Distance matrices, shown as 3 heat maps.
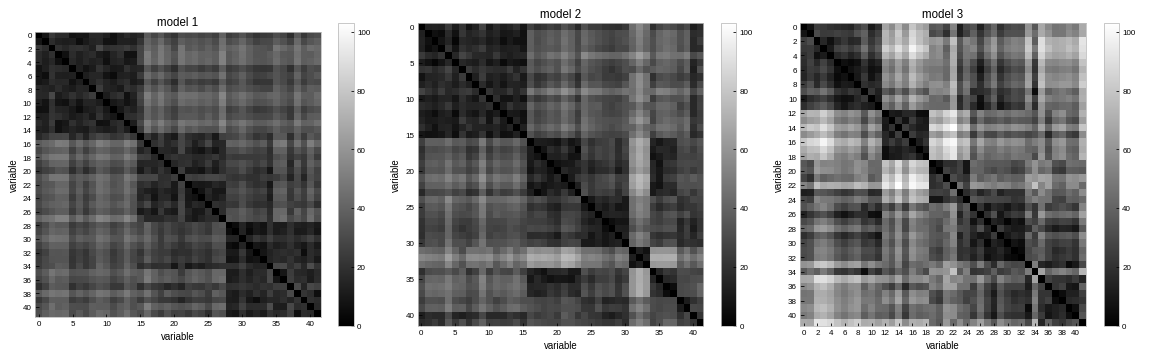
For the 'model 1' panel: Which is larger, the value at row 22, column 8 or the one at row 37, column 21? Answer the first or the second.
the first
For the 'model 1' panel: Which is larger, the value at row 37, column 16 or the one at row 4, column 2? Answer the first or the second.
the first
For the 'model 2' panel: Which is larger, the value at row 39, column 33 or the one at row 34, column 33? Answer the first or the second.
the second
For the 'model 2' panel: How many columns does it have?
42
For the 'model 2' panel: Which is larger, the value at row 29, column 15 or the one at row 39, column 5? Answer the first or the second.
the second
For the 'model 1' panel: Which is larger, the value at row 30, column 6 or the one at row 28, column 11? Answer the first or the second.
the first
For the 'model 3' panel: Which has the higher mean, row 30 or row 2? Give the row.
2
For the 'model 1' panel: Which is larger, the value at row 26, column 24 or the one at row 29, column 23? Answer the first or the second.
the second
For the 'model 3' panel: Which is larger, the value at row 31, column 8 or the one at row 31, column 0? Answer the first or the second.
the first
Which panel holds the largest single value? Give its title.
model 3
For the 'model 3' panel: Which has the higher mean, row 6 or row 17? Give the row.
17
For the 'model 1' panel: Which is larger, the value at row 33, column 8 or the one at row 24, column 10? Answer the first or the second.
the second
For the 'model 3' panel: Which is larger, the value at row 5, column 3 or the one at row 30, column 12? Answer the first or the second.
the second
